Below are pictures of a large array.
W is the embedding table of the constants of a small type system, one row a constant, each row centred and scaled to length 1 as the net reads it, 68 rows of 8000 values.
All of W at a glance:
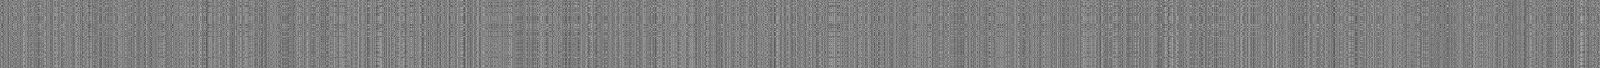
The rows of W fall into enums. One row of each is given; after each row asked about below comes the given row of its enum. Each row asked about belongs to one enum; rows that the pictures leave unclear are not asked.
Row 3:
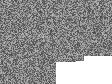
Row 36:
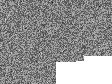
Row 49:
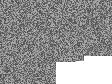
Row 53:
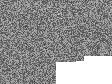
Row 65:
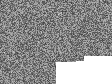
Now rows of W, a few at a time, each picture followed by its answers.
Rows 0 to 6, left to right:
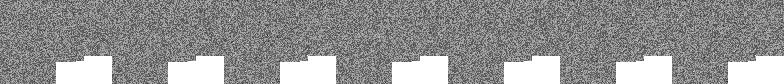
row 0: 53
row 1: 49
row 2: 36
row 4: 49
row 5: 36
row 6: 36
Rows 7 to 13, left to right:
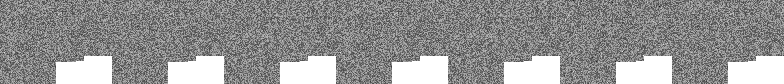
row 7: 65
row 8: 53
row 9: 3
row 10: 65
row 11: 3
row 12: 36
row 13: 53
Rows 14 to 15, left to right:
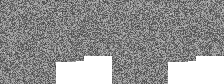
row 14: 65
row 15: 53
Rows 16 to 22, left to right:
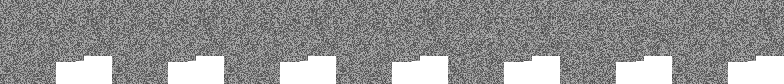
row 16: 49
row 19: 49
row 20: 3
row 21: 53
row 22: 49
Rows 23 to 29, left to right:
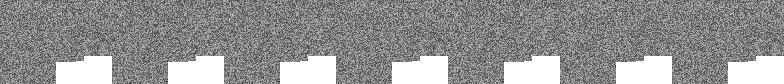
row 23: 53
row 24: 36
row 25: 36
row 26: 53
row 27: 36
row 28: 65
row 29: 53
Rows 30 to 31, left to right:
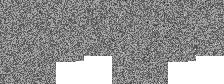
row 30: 49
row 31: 36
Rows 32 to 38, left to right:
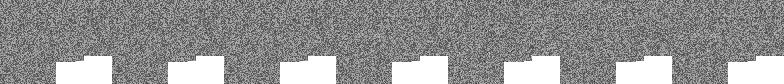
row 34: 49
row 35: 3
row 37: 53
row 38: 3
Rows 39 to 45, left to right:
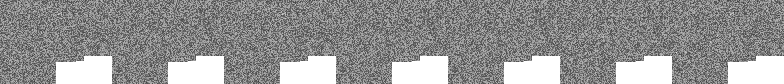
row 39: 53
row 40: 49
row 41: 53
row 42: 49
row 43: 49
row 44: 3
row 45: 65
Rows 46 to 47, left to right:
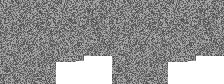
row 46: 49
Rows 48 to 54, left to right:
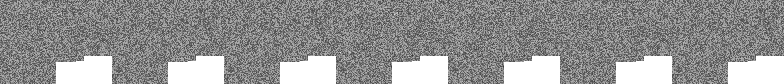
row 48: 53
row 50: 49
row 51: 65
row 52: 65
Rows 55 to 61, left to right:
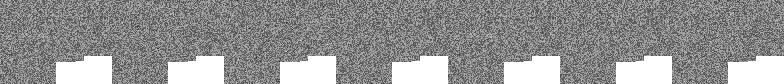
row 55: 3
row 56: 53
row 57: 36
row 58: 49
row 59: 3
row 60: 49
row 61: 65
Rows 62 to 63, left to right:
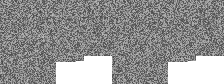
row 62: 3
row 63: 49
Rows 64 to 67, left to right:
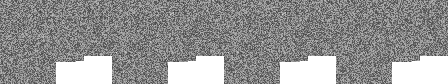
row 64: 3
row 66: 65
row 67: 49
